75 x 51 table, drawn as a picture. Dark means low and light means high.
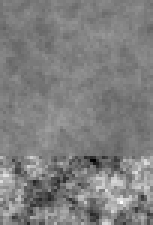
A few values lie far out on both sides of the bulk. Neither half mirrors the other. There is no overall slope. A horizontal seam about 70% of the way down splits the table, and the top part is calmer. The texture is blotchy.
